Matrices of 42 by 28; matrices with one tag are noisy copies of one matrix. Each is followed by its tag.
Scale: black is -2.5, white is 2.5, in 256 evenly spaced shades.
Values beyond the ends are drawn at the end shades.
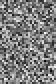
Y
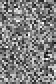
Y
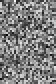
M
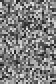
M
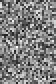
M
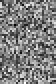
M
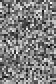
M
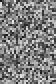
M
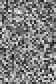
Y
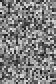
M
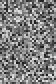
Y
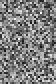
Y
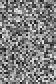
Y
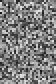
M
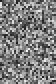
M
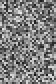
Y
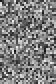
M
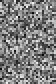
M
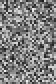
Y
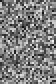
M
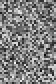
Y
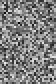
Y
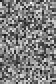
M
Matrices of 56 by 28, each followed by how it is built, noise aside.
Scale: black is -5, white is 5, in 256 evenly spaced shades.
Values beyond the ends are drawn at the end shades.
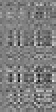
low rank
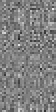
low rank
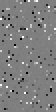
sparse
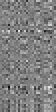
low rank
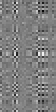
low rank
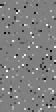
sparse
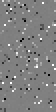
sparse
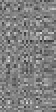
low rank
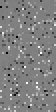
sparse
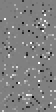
sparse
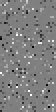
sparse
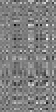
low rank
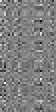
low rank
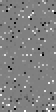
sparse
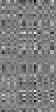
low rank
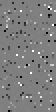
sparse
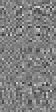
low rank
